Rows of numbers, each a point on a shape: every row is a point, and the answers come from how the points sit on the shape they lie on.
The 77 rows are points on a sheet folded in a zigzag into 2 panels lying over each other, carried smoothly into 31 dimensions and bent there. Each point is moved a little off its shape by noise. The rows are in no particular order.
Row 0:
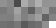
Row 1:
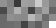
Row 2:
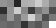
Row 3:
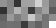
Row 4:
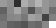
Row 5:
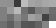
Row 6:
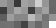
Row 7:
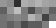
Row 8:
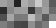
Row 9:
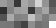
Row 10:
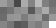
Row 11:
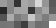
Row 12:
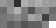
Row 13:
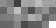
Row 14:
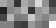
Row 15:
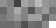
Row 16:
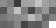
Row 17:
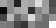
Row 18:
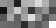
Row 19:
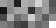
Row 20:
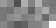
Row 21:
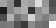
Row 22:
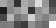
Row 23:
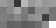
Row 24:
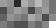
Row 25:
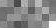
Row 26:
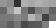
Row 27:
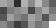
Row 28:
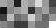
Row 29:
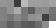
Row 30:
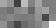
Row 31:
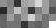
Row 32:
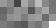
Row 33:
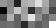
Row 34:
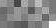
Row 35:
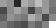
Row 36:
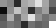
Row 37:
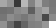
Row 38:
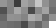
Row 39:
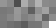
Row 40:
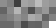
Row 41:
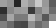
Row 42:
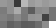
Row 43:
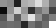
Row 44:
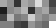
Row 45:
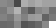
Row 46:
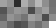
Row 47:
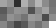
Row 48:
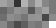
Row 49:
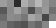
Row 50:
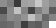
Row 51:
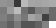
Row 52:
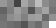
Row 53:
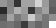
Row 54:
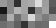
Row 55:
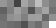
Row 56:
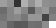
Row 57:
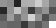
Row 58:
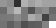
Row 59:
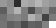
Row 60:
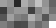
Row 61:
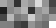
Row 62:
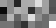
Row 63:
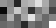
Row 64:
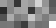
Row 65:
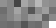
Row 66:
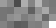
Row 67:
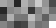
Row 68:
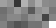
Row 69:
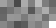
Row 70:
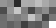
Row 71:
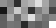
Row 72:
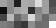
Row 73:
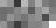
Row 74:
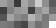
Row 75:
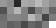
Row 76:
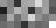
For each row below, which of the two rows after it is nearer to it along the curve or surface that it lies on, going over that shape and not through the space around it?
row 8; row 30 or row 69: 30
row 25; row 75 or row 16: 16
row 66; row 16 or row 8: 16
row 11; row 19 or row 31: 31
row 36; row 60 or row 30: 60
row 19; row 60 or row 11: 60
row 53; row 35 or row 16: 16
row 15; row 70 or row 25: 25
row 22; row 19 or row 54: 54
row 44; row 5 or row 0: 0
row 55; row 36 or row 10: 10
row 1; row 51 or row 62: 62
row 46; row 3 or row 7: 7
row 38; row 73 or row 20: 20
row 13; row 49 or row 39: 39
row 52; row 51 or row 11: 11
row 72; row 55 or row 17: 17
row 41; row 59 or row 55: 59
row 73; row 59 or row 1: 59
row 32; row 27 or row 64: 64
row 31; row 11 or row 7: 11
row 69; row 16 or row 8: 16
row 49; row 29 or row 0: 29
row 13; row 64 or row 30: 64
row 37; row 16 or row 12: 12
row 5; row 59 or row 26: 26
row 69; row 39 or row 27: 39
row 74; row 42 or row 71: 71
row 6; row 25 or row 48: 25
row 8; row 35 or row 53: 35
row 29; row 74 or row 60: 60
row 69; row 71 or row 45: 45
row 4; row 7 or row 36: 7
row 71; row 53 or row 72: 53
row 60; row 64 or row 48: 48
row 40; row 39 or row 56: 39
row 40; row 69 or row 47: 69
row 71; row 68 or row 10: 10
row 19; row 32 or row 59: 59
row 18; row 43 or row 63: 43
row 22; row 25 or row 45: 25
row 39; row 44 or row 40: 40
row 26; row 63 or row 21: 63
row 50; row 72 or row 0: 0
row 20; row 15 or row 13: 15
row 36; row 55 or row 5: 55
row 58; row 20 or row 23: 23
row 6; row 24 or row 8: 8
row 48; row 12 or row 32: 12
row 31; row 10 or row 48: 10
